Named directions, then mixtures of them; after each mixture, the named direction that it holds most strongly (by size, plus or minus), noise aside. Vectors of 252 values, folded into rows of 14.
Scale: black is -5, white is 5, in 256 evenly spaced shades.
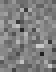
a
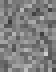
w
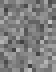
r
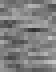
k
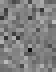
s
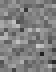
a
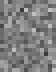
w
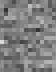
k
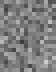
r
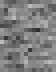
k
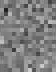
r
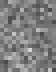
w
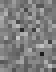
a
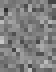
r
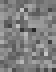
a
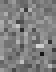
a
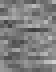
k
